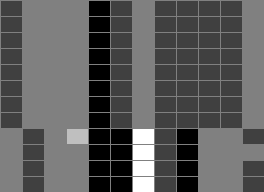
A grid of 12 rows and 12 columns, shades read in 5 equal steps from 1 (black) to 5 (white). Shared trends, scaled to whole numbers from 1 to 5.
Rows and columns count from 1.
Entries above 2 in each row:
5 5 5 5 5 5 5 5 6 7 6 6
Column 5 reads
1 1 1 1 1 1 1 1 1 1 1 1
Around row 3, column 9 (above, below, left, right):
2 2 2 2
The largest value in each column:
3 3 3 4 1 2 5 2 2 3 3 3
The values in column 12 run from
2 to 3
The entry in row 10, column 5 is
1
